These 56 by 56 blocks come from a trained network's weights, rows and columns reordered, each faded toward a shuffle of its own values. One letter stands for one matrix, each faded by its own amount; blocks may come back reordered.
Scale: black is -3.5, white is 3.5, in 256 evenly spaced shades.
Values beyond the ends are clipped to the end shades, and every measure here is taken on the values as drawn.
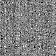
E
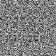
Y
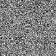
Y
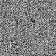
Y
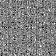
E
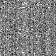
E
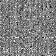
E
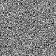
Y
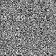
Y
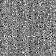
E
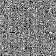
E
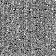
E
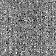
E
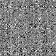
E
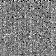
E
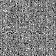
E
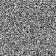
Y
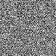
Y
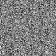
Y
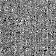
E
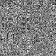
Y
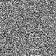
Y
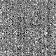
E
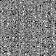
E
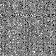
E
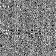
E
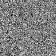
Y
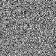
Y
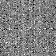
E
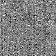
E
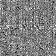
E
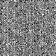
E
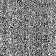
E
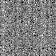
E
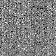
E
